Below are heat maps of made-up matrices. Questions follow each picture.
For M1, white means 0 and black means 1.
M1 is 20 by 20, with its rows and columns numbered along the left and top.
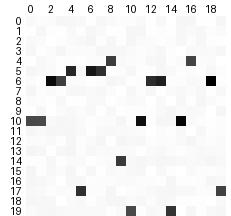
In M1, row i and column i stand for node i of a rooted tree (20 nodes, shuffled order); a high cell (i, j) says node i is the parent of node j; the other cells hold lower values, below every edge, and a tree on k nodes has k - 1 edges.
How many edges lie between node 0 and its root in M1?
3
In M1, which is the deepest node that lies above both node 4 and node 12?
5
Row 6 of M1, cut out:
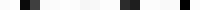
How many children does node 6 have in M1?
5
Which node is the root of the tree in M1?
17
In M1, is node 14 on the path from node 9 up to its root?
yes
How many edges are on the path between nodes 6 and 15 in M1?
5
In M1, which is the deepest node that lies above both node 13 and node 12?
6
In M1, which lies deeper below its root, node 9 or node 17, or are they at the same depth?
node 9
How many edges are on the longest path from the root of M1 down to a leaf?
3
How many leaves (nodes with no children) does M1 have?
13
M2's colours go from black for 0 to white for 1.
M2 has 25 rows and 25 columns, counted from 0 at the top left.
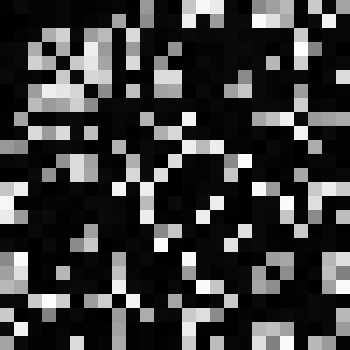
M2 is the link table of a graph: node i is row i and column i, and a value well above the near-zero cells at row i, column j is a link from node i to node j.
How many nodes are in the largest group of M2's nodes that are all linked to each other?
6
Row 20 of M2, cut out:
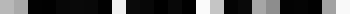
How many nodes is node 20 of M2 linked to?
9
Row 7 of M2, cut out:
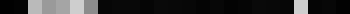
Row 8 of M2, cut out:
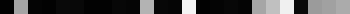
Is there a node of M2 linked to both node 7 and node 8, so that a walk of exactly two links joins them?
no
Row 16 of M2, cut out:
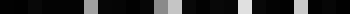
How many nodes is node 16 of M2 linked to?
5
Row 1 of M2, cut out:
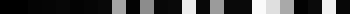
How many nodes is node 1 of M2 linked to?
8
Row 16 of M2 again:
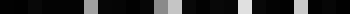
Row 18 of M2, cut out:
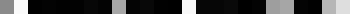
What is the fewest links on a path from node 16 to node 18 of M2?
4
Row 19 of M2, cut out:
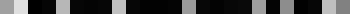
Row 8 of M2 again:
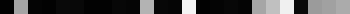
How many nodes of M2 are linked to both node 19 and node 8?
6
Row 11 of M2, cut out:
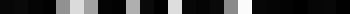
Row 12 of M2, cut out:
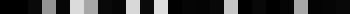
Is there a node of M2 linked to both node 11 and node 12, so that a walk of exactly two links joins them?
yes
